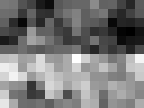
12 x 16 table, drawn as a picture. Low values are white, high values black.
Average level on the scale: 50%. Seam: horizontal, 50% of the way down, the top part higher. Ninth with the highest average: top right.
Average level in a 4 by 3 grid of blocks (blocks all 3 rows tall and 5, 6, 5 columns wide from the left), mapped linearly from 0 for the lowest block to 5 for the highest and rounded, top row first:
434 | 345 | 011 | 212
